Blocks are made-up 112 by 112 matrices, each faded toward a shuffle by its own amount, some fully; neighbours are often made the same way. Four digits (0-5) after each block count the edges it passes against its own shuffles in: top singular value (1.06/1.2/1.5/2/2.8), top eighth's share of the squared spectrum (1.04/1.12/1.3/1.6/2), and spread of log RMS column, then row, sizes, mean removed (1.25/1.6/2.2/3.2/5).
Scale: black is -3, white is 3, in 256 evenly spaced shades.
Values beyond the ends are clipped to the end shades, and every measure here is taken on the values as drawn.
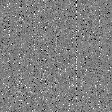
2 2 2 0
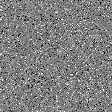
2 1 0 1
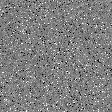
0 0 0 0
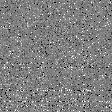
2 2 1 2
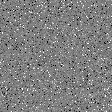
0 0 0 0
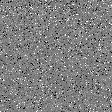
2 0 0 0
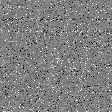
2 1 0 1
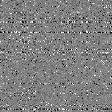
4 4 1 3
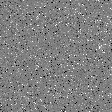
0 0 0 0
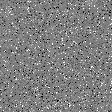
1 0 0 0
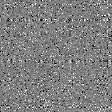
4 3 2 2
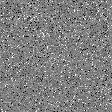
3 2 0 1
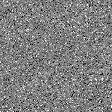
3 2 0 0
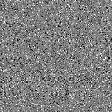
4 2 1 1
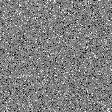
2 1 0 0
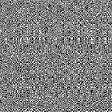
5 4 3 3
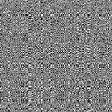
5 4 3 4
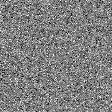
0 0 1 0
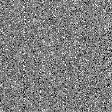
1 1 3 0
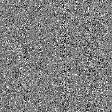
1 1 3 0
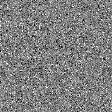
0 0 2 0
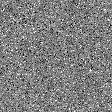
0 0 0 0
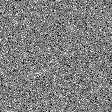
0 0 0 0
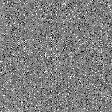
4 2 1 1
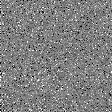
3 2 1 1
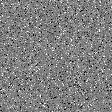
1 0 0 0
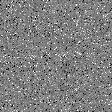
2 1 0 0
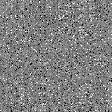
4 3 2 1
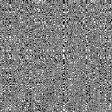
5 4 3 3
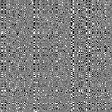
5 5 4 3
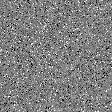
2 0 0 0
